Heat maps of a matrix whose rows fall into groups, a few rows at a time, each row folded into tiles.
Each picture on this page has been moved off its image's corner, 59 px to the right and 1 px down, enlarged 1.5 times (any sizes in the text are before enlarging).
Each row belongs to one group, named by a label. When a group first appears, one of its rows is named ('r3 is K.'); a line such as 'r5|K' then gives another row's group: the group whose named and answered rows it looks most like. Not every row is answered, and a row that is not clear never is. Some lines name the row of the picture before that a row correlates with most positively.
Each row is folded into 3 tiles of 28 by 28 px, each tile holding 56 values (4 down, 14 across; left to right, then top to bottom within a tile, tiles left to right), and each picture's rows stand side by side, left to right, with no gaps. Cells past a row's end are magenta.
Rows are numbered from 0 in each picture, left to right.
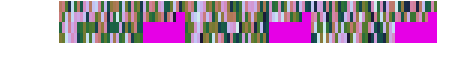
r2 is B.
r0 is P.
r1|P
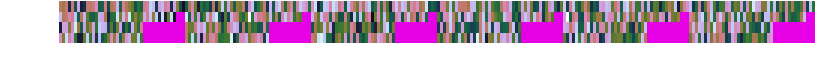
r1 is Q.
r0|P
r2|P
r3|P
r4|B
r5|B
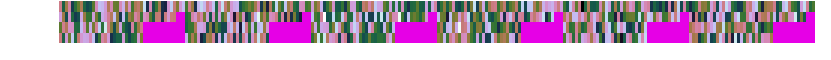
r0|B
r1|P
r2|B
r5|Q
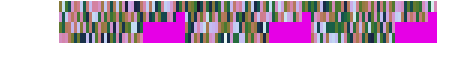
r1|Q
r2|B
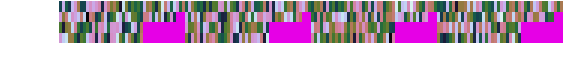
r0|P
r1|Q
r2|Q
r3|Q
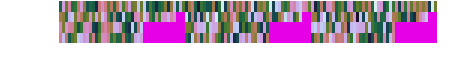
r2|B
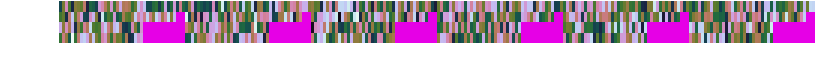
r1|Q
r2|P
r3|P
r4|P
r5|B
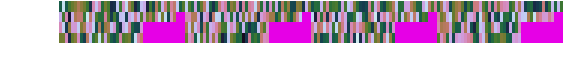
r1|B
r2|Q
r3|B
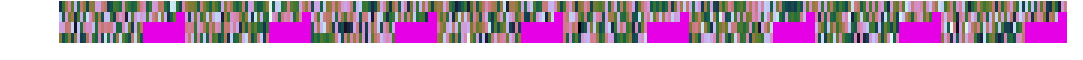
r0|Q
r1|Q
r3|Q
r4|B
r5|B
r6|Q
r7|B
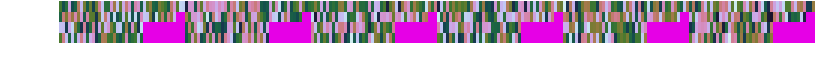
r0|B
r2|Q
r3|Q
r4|B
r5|P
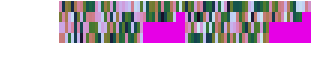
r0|B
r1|Q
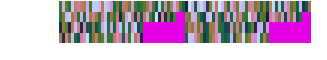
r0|P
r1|P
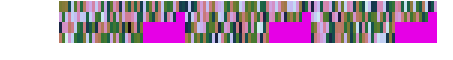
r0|P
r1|P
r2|P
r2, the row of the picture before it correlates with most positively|1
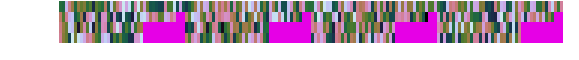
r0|B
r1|P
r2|P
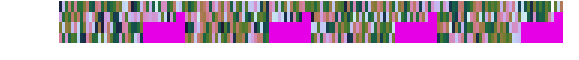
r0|Q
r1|P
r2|B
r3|B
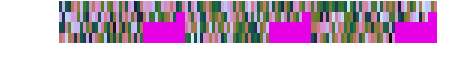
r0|P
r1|B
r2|Q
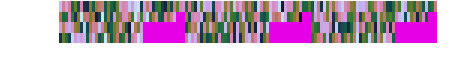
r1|P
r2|P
